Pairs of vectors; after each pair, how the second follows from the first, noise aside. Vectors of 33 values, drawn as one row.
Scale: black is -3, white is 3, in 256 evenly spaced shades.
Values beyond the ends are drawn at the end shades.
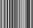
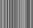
shrunk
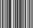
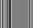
partly zeroed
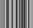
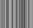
shrunk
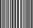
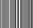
partly zeroed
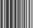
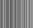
shrunk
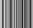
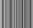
shrunk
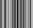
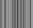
shrunk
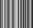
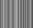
shrunk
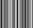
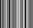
wrapped around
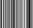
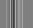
partly zeroed
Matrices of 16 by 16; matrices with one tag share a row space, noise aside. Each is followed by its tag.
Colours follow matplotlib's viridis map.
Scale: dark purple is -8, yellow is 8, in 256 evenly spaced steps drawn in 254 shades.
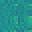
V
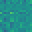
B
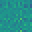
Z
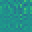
Z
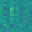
B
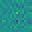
V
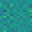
B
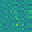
V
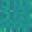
B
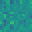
B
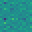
B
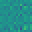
Z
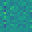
B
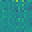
V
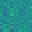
B
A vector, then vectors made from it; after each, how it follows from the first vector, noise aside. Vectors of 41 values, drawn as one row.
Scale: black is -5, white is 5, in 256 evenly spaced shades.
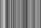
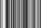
scaled up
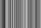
negated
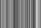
reversed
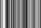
scaled up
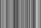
reversed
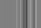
partly zeroed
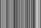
reversed
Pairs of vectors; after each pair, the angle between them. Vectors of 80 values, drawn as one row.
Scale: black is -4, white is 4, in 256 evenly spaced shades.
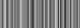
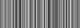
partly opposed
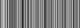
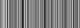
nearly parallel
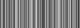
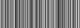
nearly opposite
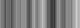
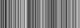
partly aligned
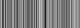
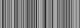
nearly parallel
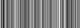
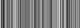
nearly parallel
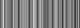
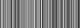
orthogonal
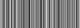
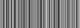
nearly parallel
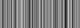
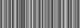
nearly opposite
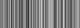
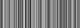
orthogonal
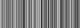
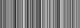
nearly opposite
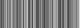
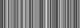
orthogonal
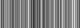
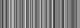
partly opposed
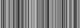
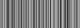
orthogonal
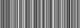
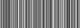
nearly parallel
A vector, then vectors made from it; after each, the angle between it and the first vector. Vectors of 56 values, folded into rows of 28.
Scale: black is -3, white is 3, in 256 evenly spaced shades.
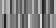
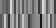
nearly opposite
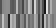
orthogonal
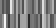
nearly opposite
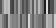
partly aligned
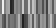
partly aligned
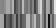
partly aligned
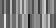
nearly opposite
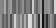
partly aligned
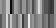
partly aligned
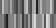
orthogonal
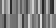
nearly parallel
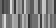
nearly opposite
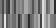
nearly opposite
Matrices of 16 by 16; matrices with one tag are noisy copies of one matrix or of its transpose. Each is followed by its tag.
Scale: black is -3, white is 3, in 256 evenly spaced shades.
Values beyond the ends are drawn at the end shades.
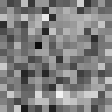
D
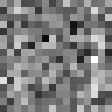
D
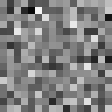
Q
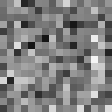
D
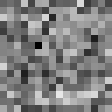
D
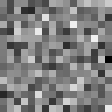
Q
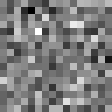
Q
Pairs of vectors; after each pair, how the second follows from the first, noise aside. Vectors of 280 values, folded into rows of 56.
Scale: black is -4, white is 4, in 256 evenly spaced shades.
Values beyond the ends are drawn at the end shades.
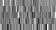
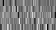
negated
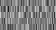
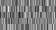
negated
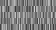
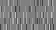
partly zeroed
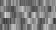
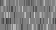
partly zeroed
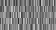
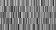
negated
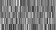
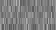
shrunk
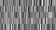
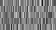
negated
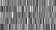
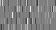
partly zeroed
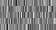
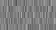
shrunk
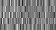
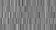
shrunk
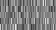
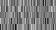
negated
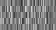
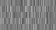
shrunk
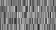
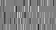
partly zeroed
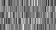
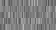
shrunk
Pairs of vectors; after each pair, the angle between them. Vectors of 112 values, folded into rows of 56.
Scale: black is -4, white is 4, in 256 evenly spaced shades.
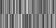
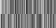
partly opposed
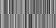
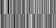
nearly opposite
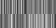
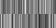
partly opposed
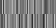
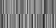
nearly parallel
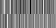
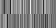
nearly opposite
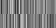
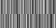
partly aligned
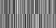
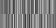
nearly parallel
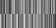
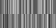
orthogonal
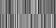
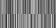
nearly parallel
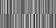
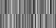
partly opposed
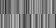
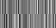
partly aligned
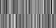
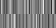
nearly parallel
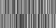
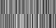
nearly opposite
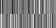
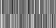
nearly parallel
